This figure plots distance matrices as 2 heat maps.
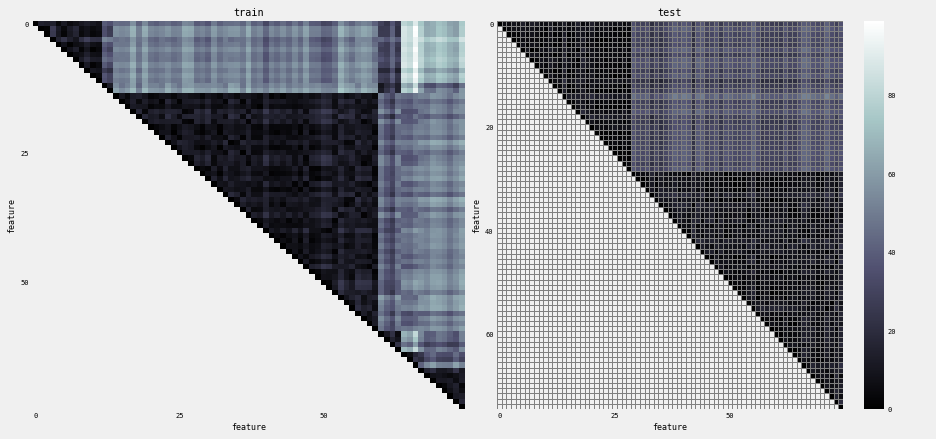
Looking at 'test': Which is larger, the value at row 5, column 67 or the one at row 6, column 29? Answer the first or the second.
the first
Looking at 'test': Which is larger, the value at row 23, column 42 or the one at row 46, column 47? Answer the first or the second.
the first
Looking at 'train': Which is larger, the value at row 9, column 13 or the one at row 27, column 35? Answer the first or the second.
the first
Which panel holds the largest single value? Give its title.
train
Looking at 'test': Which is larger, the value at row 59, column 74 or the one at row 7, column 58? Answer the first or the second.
the second
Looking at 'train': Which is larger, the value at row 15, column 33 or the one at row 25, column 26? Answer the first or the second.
the second
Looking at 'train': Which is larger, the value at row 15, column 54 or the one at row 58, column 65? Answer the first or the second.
the second
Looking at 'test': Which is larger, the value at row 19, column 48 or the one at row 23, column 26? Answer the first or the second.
the first
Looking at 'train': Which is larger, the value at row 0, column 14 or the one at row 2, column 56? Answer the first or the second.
the second
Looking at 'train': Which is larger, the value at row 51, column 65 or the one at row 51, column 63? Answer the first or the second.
the first
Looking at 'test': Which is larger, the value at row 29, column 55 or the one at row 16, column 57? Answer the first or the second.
the second
